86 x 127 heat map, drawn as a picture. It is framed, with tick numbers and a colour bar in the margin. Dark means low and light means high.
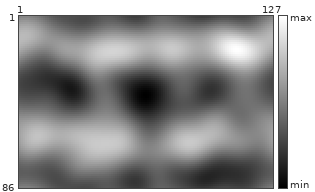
Grain: smooth. Lone odd cells: none. Stripes: horizontal, repeating 2 times. Ninth with the highest average: top right.
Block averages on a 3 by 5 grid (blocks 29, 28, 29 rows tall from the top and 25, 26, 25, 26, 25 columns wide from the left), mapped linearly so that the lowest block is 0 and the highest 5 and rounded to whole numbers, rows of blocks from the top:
34445
22022
34332
